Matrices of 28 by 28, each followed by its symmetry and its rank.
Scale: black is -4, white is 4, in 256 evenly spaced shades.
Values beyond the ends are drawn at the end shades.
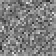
symmetric, full rank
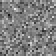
antisymmetric, full rank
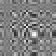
symmetric, rank two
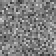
antisymmetric, full rank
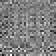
neither, rank five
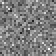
symmetric, full rank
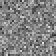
neither, full rank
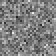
symmetric, full rank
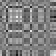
symmetric, rank two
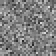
antisymmetric, full rank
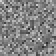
symmetric, full rank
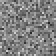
neither, full rank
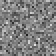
neither, full rank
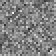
symmetric, full rank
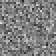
antisymmetric, full rank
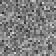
neither, full rank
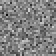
neither, full rank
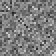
symmetric, full rank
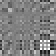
symmetric, rank two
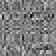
neither, rank five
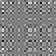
symmetric, rank two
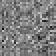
neither, rank five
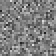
antisymmetric, full rank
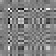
symmetric, rank two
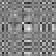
symmetric, rank two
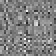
neither, rank five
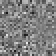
neither, rank five
